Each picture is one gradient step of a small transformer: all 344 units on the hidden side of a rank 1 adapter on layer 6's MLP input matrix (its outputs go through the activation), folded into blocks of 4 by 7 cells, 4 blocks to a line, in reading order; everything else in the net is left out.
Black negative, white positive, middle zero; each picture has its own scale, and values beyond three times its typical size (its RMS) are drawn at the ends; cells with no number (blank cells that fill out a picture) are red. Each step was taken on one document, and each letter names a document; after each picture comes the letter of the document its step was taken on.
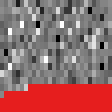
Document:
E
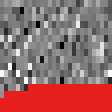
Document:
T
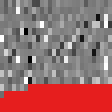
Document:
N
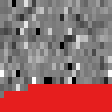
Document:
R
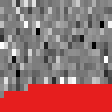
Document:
E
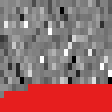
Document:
T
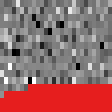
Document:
T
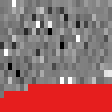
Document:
R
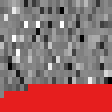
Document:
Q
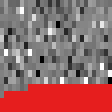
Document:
T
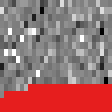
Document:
Q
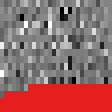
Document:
R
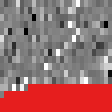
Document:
N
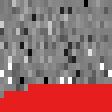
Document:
R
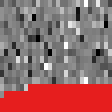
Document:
N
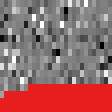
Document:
Q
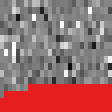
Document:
E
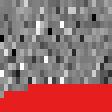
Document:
E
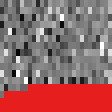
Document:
T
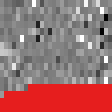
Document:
Q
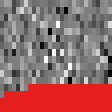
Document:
E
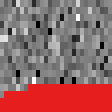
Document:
T
